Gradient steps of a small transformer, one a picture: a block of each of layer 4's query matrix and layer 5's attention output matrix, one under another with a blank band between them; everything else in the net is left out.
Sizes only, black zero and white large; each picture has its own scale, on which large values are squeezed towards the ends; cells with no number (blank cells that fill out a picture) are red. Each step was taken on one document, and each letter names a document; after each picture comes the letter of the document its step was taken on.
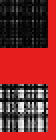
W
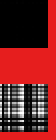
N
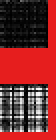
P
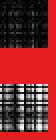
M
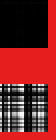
N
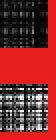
M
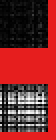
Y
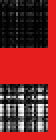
W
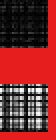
P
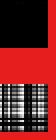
N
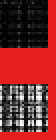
P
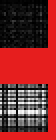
Y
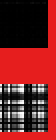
N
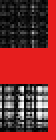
M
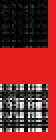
P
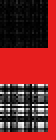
W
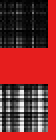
W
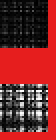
P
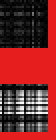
Y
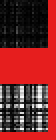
W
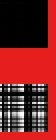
N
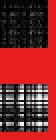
M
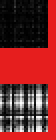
P
